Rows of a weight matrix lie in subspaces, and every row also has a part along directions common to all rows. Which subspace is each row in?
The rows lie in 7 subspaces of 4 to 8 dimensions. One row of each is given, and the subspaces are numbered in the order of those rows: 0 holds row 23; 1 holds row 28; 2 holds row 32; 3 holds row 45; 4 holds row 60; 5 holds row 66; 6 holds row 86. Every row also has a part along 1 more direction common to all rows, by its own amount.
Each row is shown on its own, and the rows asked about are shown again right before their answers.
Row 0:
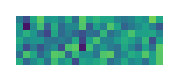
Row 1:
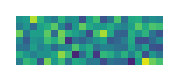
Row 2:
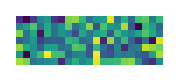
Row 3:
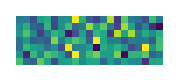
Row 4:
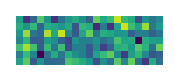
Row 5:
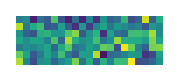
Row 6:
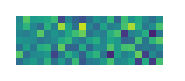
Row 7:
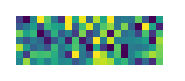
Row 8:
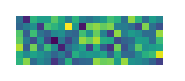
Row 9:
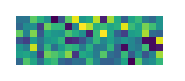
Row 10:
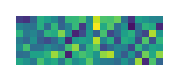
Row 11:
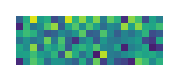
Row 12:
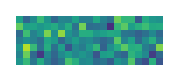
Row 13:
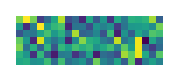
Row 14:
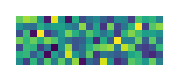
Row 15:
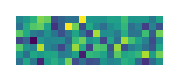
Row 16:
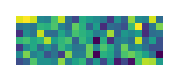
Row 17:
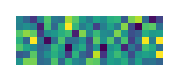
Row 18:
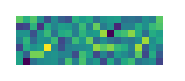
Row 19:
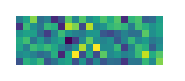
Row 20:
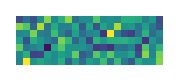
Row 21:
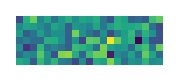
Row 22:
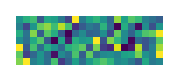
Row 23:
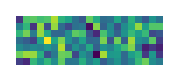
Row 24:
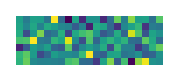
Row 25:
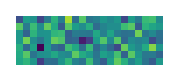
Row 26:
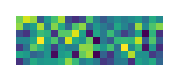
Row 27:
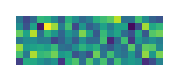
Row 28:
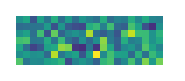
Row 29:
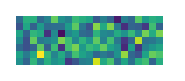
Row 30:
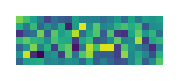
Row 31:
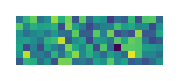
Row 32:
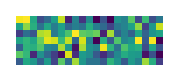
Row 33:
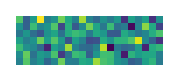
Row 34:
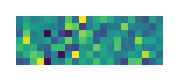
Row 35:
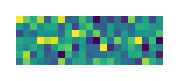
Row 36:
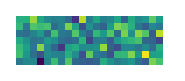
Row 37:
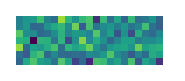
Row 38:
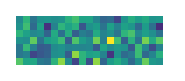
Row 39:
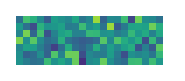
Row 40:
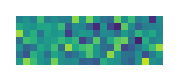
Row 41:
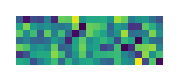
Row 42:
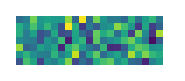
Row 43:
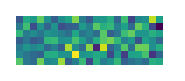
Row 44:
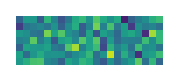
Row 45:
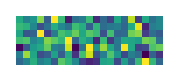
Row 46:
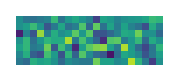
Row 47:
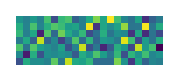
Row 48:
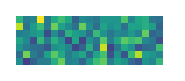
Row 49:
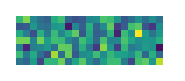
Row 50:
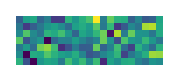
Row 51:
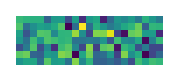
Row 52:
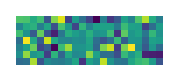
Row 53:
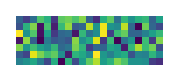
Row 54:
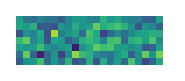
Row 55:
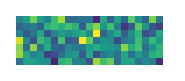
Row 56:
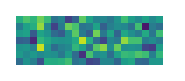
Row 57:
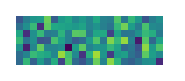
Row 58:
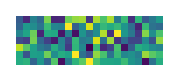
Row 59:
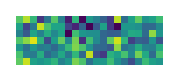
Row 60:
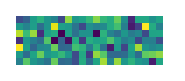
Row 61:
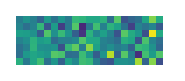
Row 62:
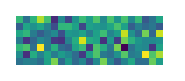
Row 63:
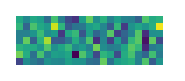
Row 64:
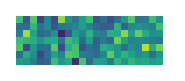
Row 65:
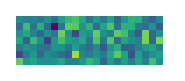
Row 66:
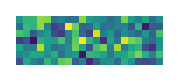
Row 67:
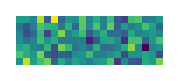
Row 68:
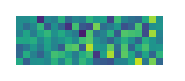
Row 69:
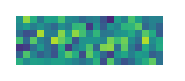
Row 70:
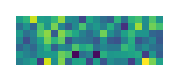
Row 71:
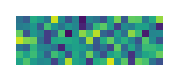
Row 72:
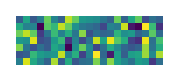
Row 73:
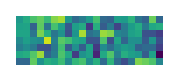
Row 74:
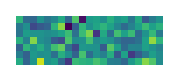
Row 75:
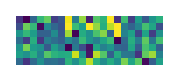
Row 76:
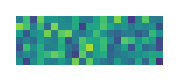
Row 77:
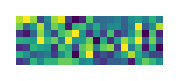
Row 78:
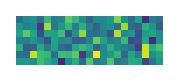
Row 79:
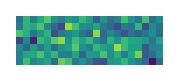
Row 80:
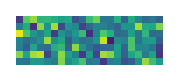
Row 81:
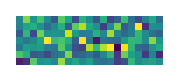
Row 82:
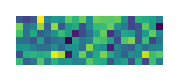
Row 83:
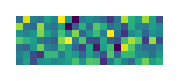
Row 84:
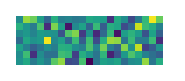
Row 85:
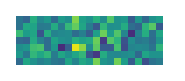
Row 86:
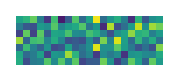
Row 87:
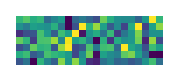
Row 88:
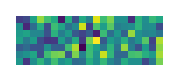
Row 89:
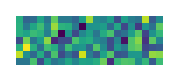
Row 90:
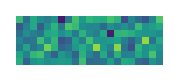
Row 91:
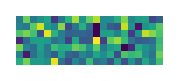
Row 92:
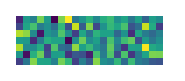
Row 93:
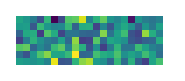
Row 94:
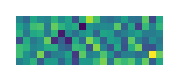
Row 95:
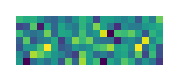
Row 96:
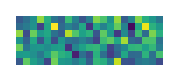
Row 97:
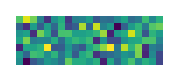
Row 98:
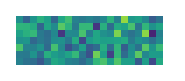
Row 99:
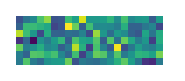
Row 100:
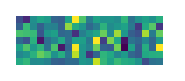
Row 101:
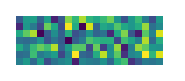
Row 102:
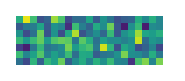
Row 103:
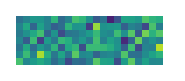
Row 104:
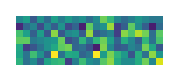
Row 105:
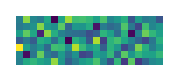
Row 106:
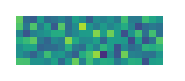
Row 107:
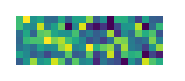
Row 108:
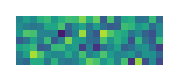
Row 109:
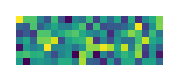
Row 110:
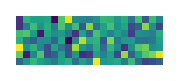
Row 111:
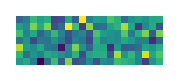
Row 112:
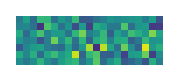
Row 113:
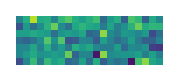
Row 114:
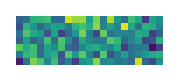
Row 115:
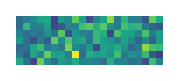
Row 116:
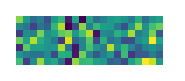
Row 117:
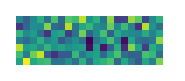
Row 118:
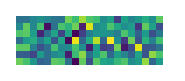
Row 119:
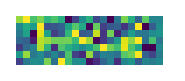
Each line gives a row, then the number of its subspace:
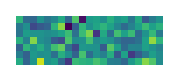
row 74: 5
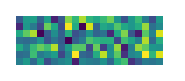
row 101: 0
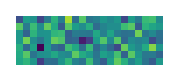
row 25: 5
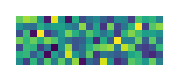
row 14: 6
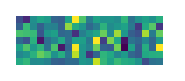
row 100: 1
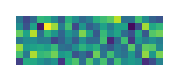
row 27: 4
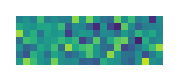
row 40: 3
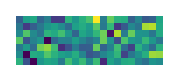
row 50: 6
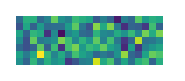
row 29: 1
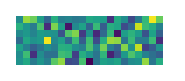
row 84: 4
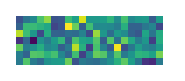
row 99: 5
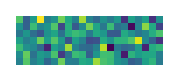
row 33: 2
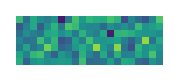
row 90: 6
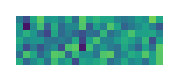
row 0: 2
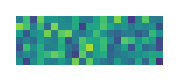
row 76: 2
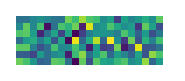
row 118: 4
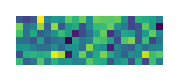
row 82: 2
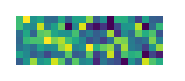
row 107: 3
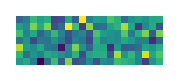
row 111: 5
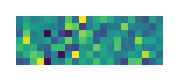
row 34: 0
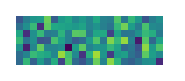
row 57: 4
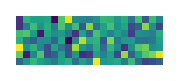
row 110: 3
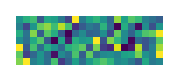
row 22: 3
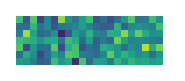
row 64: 2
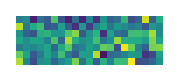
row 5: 0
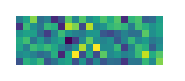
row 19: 0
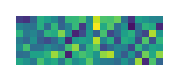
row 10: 2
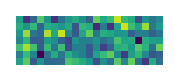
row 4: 1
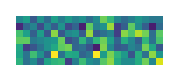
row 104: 1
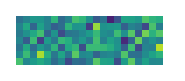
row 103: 1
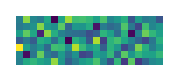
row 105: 3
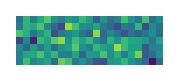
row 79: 5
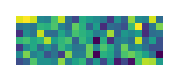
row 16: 0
